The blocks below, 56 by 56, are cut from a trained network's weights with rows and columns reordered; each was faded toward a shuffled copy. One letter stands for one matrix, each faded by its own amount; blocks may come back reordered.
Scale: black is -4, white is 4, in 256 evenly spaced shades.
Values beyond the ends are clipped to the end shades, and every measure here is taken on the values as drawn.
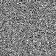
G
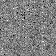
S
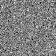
G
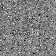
S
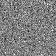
G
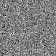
G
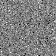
S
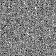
S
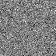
G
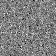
S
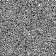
G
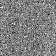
S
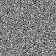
G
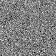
G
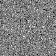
S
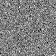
G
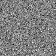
G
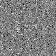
S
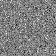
S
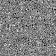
S
